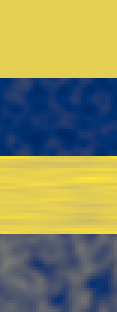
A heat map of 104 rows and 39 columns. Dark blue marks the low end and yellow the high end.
It is made of 4 by 1 panels. Panel 1,1: very high, flat. Panel 2,1: very low, blotchy, faint in contrast. Panel 3,1: very high, streaked across, faint in contrast. Panel 4,1: low, blotchy.
